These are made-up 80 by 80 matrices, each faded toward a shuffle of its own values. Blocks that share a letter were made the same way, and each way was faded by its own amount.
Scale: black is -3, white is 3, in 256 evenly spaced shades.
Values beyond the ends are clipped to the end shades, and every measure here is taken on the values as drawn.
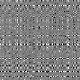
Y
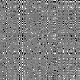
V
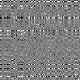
Y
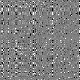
V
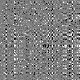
V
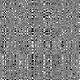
V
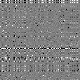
Y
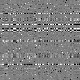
Y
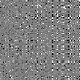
V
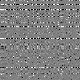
Y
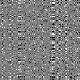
V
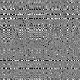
Y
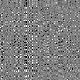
V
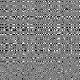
Y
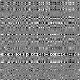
Y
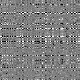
Y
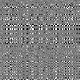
Y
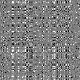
V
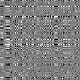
Y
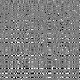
Y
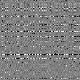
Y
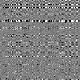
Y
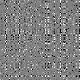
V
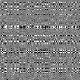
Y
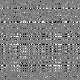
Y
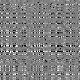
Y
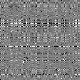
Y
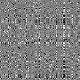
V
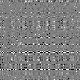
Y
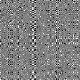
V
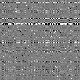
Y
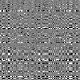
Y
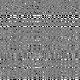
Y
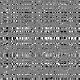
Y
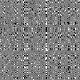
V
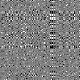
V
